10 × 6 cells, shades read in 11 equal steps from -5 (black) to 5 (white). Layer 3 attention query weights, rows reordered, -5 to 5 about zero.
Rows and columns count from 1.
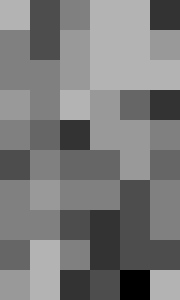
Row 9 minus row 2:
-1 4 -1 -5 -4 -3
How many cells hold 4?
0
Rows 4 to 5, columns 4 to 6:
1 -1 -3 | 1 1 0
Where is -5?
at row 10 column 5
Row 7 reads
0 1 0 0 -2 0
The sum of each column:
1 0 -5 -1 -4 -4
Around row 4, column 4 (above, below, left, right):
2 1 2 -1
